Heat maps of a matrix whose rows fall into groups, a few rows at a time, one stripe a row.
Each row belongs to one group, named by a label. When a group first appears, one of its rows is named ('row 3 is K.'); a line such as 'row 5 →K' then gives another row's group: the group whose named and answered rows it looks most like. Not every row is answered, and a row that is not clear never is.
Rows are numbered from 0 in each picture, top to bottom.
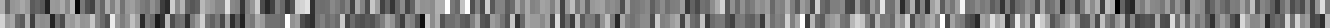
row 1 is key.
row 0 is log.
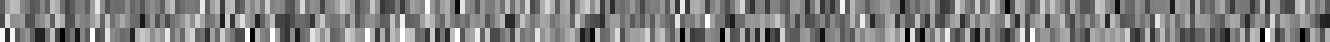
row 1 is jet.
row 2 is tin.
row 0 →log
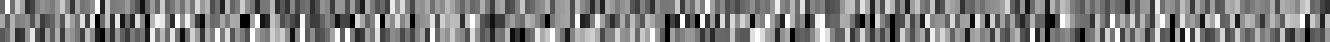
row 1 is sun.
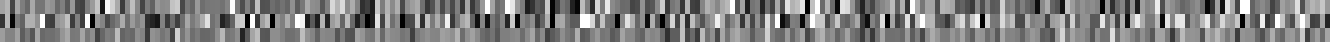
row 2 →sun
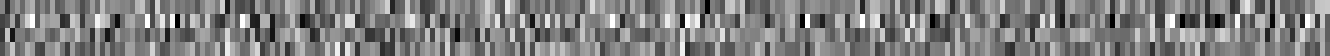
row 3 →log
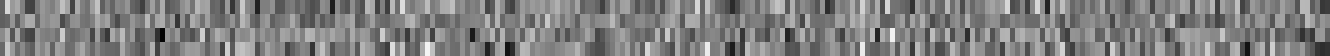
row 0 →jet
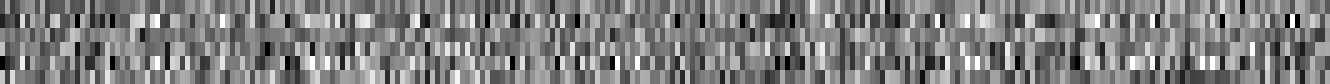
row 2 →key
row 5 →tin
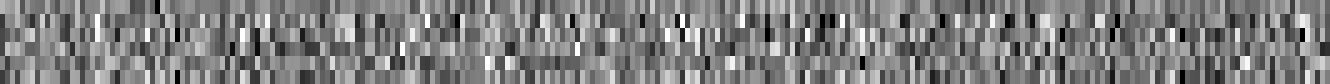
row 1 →log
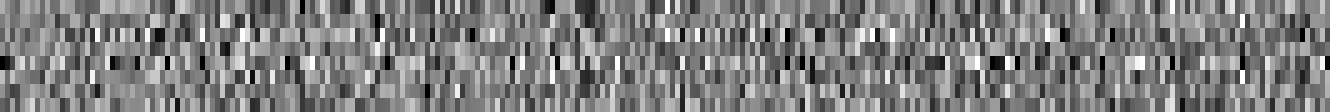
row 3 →tin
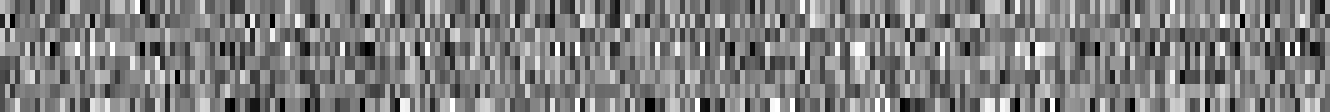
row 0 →key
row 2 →tin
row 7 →jet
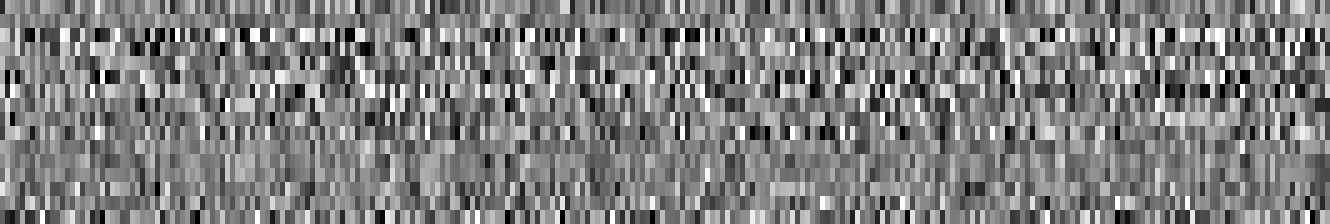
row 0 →log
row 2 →sun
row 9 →log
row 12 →jet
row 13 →key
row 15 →log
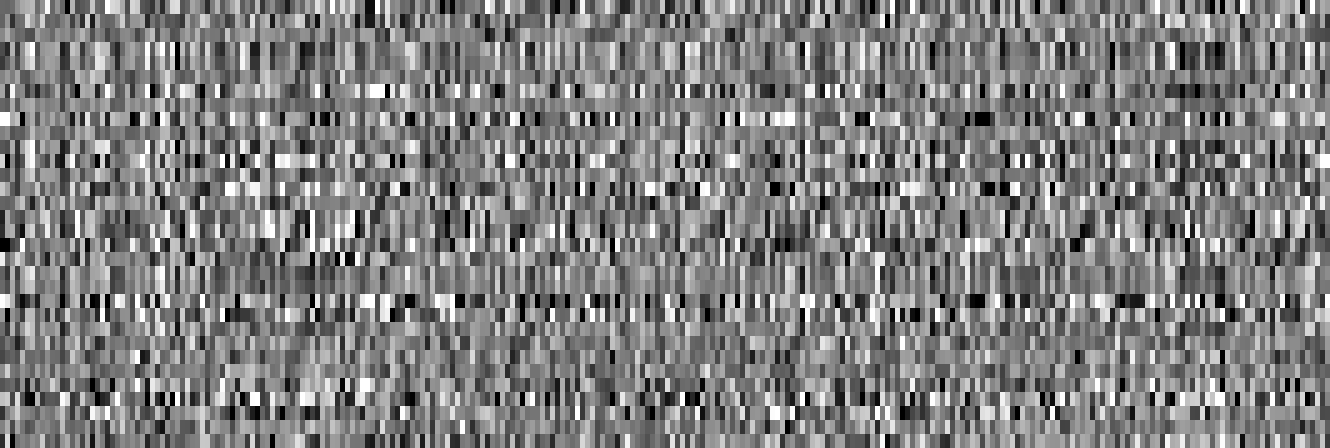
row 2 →jet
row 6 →tin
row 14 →log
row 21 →key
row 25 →key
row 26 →jet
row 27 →key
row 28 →sun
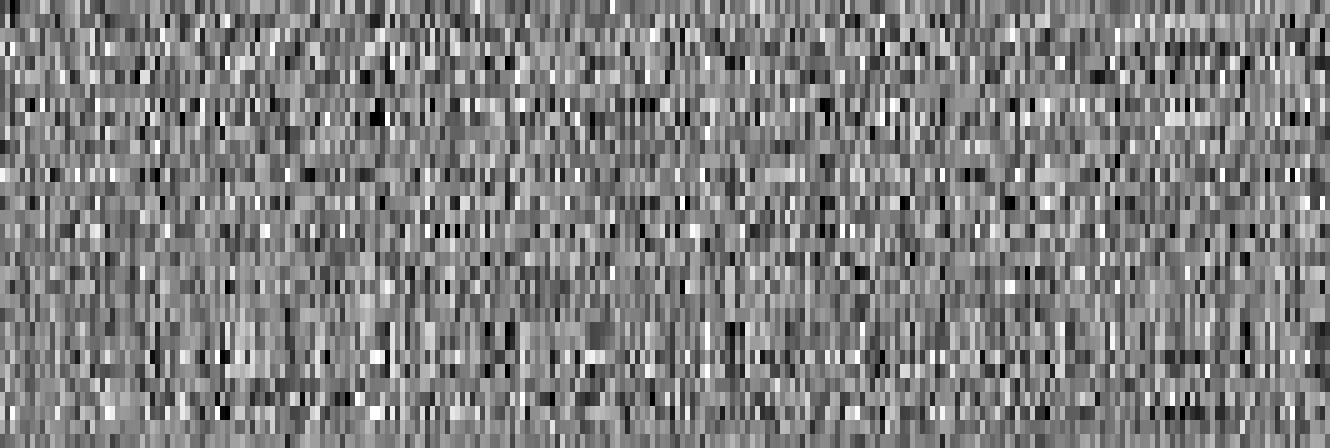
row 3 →tin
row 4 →jet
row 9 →jet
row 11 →log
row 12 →key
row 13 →jet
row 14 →log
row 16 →log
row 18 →jet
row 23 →jet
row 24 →jet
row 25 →tin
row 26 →jet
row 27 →jet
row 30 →tin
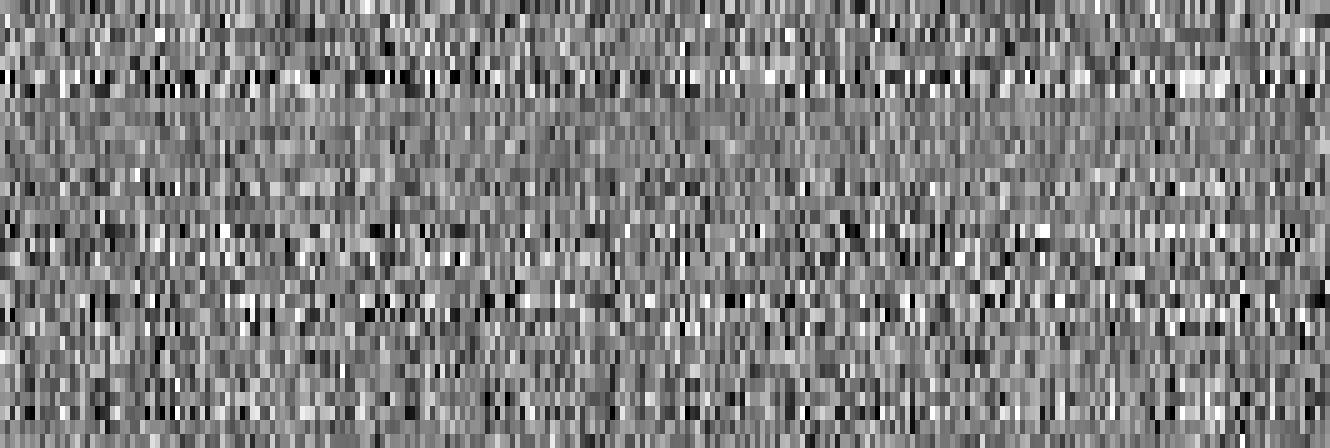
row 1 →jet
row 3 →log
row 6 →sun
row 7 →tin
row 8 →sun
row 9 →log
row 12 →key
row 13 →sun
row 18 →log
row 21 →jet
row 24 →sun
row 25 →key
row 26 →log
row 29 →sun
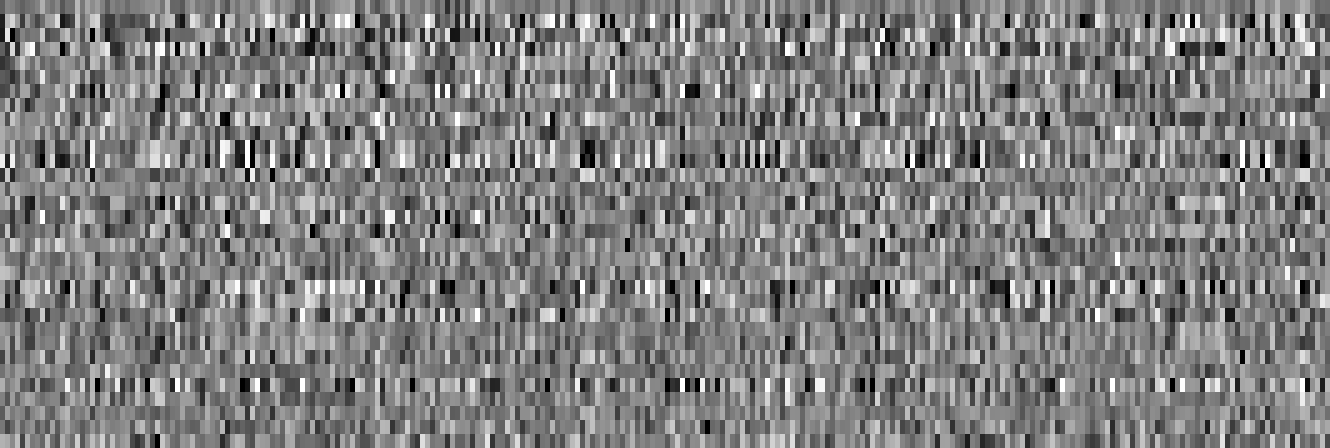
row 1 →log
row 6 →log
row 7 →sun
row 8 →tin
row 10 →tin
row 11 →tin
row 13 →tin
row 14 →sun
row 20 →jet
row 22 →log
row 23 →sun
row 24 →sun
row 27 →sun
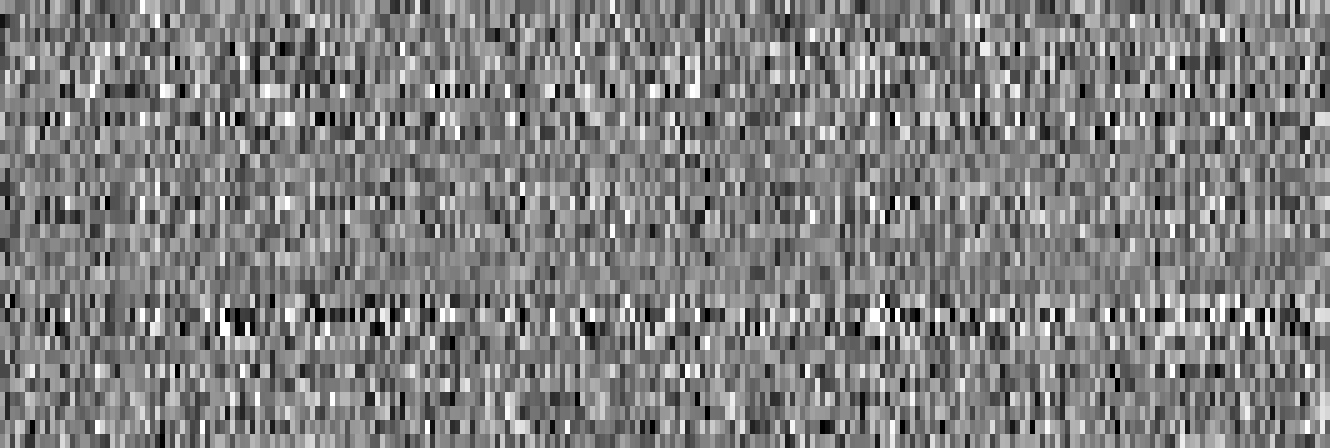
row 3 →jet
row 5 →jet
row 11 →sun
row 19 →log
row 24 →jet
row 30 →log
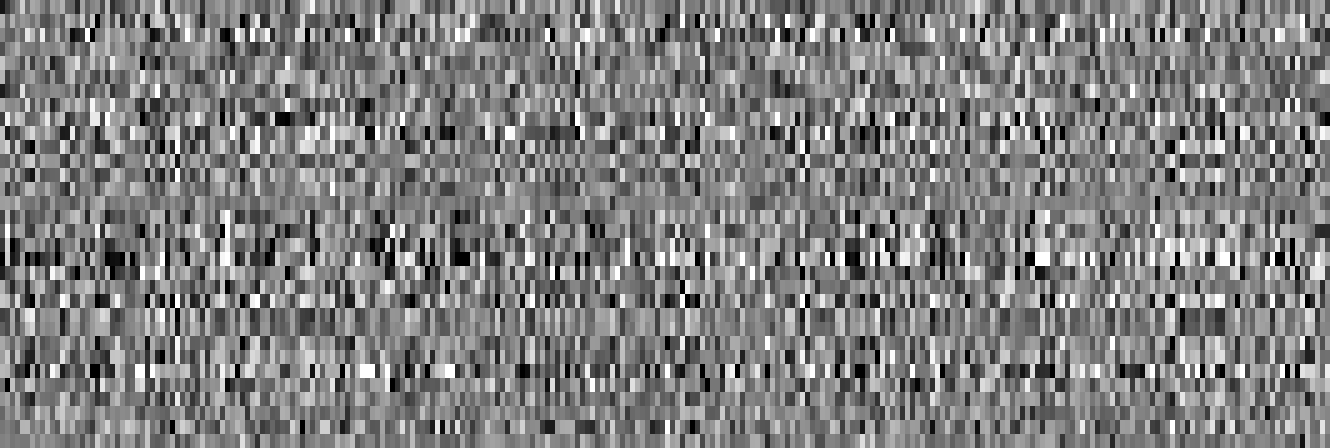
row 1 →sun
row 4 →key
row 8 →jet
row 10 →sun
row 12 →sun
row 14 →log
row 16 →jet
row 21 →sun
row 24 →sun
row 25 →sun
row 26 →key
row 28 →sun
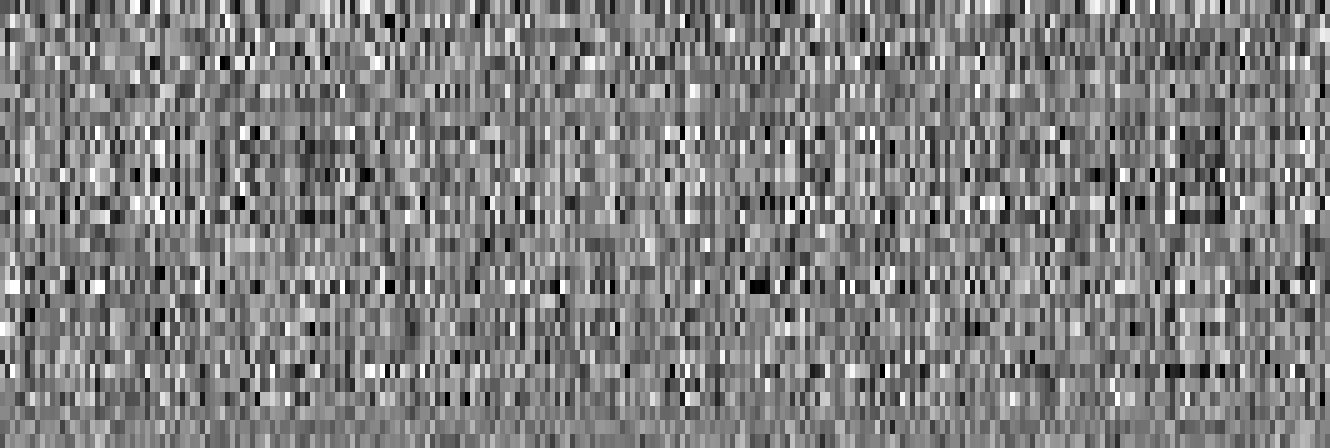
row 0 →key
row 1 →log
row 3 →tin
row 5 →key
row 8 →key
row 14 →key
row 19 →sun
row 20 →log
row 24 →sun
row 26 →tin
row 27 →sun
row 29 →sun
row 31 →log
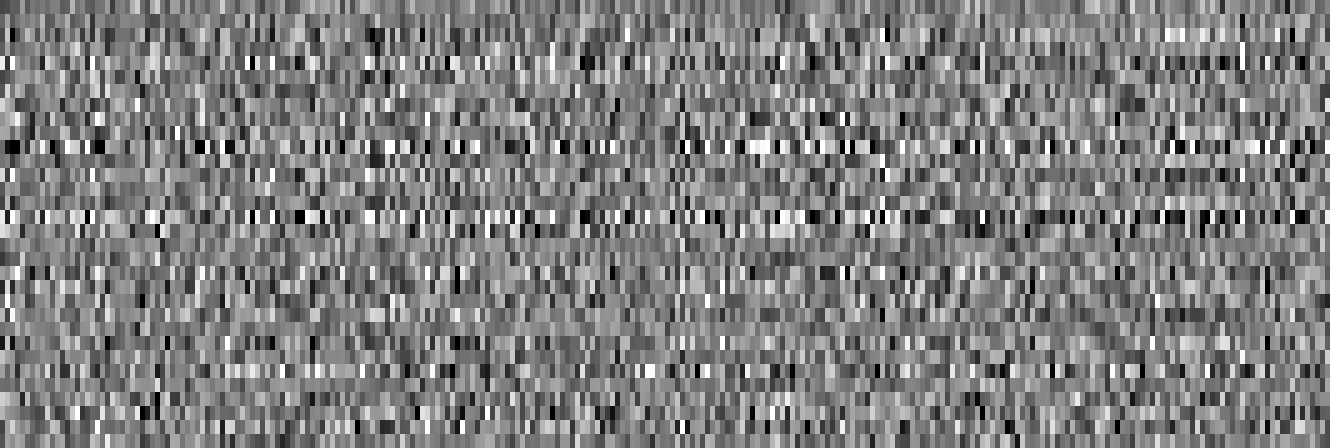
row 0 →key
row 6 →jet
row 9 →sun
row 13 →log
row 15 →tin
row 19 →log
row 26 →jet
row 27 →key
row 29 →key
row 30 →log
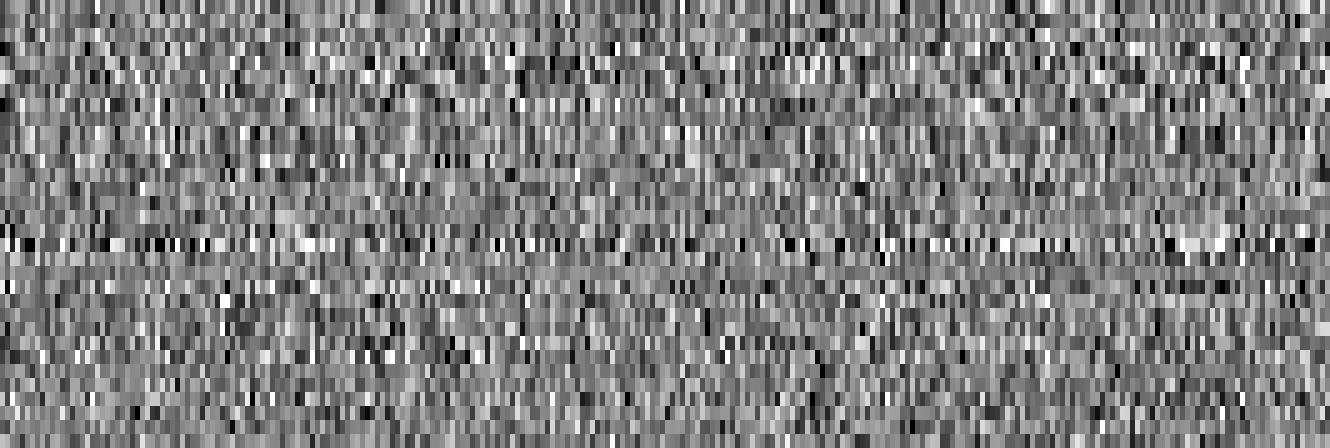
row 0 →log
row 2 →log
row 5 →key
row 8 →key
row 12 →jet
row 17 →sun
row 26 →log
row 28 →tin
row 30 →jet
